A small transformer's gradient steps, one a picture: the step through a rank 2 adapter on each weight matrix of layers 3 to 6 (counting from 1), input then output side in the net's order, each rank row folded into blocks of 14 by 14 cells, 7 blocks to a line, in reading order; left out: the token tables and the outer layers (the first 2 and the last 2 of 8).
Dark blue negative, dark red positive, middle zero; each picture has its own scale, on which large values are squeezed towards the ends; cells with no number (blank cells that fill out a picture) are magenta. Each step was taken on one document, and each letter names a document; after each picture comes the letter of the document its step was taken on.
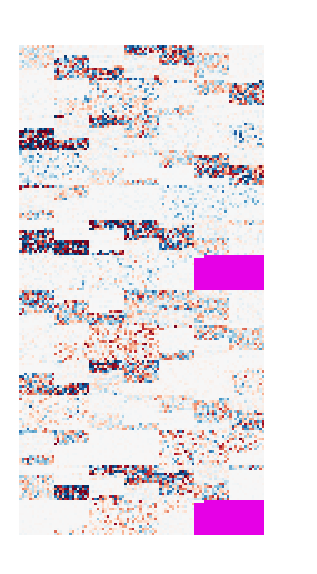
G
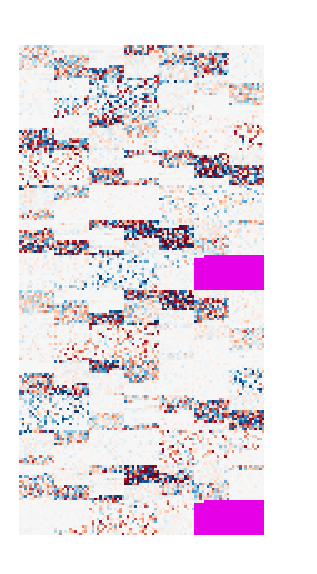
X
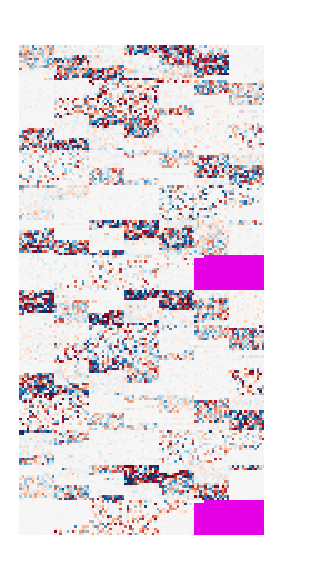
X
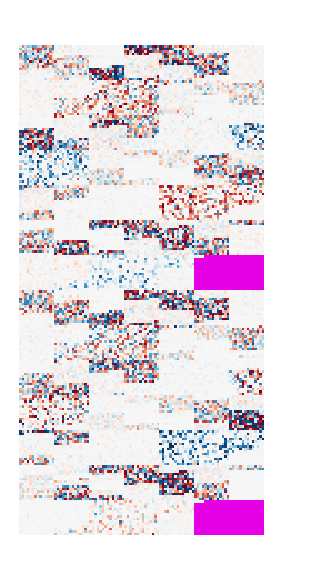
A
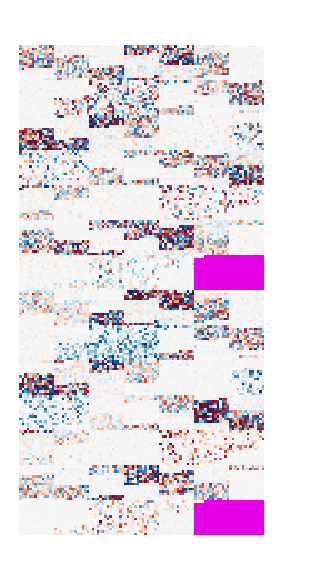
A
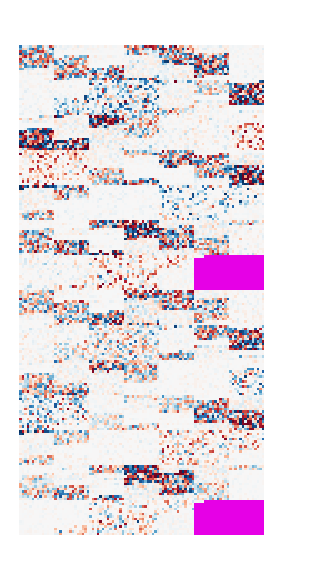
X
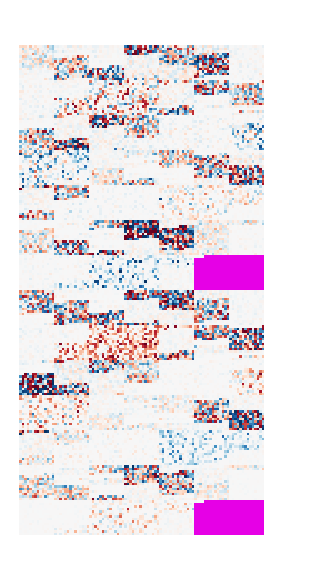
A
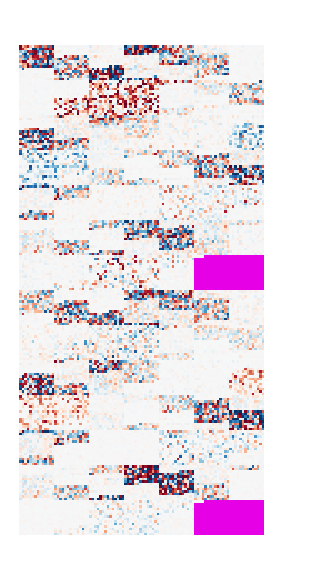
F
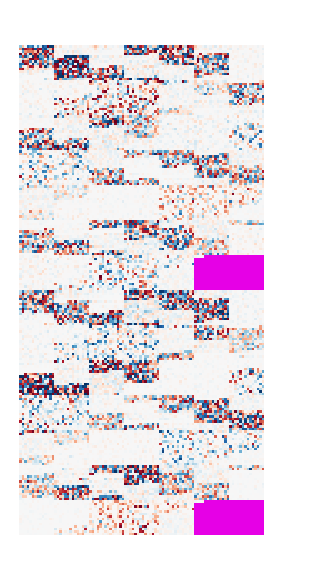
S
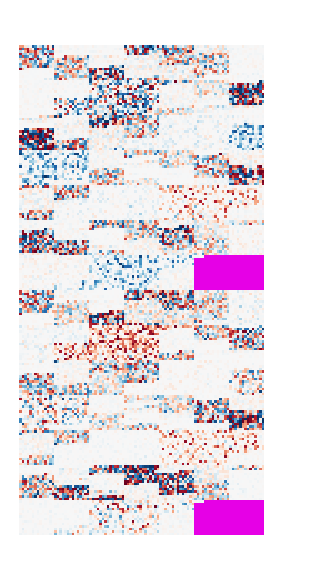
F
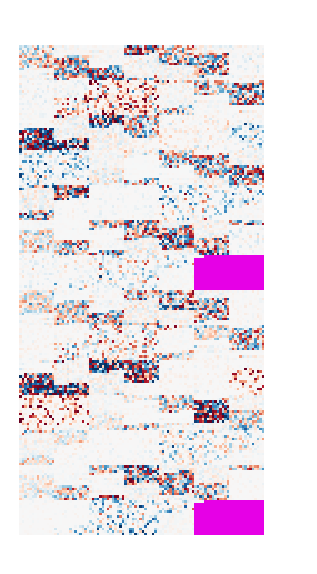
S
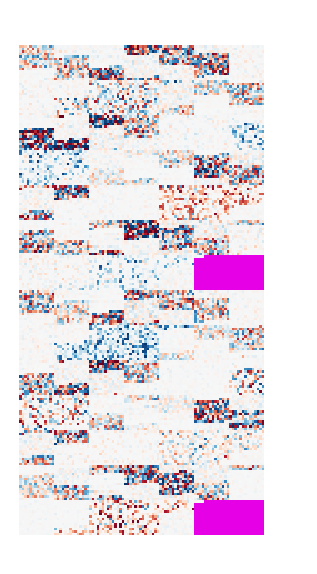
S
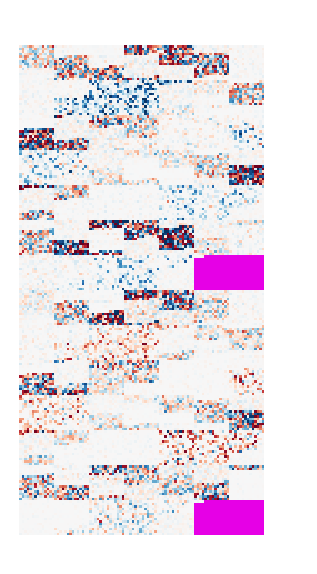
G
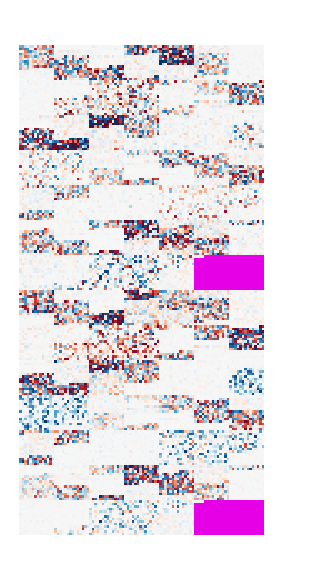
F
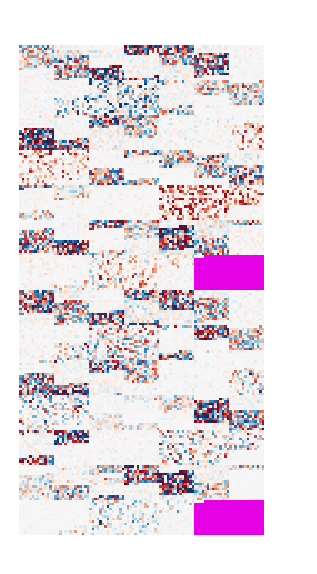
X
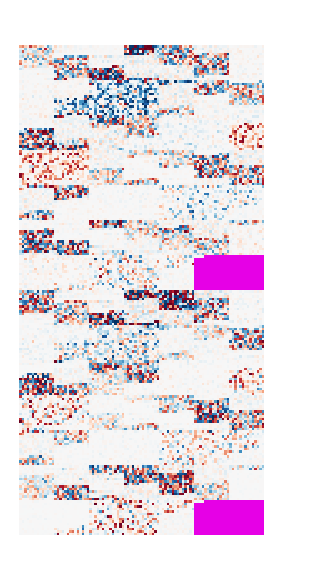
G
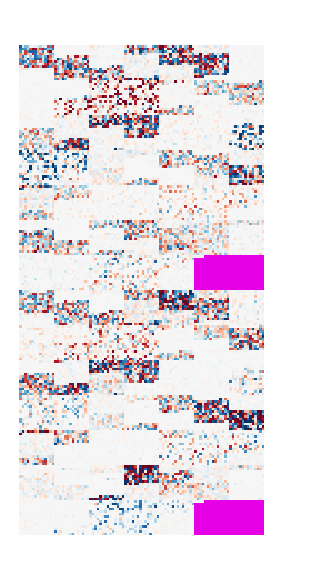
F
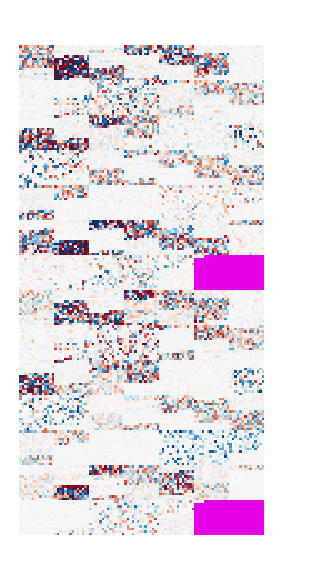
G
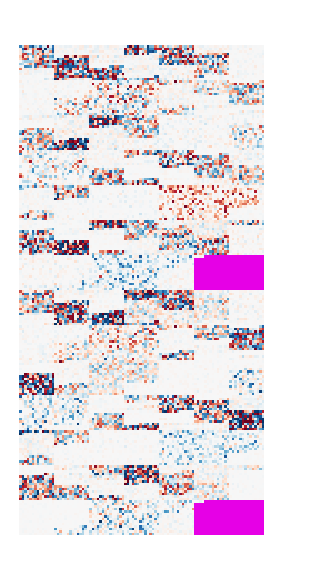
F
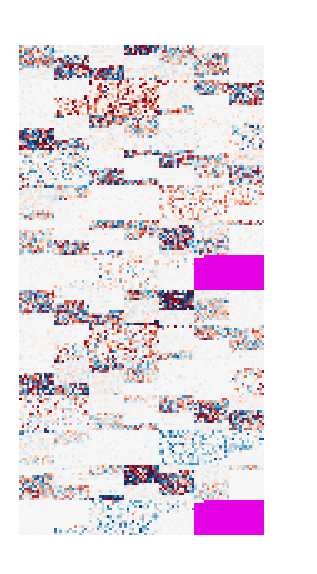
A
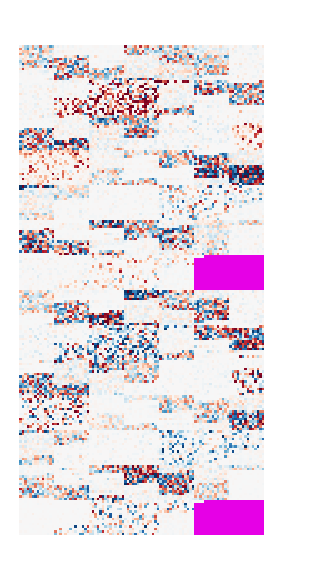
A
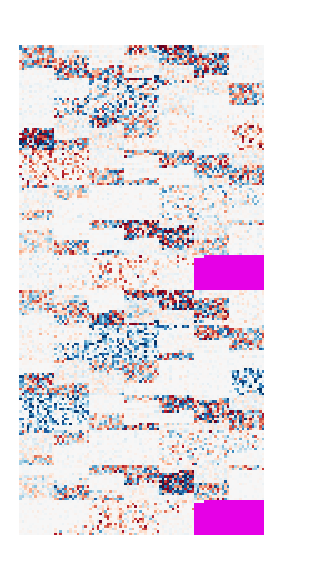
X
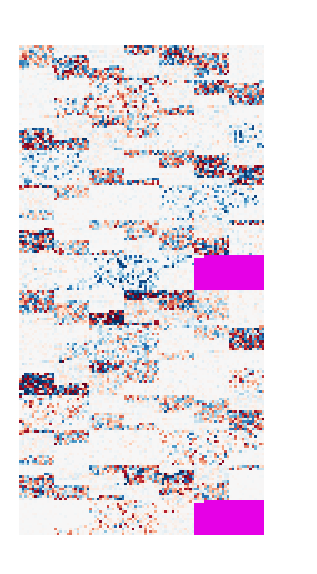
G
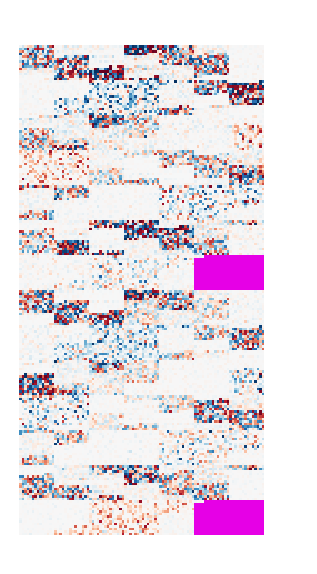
X
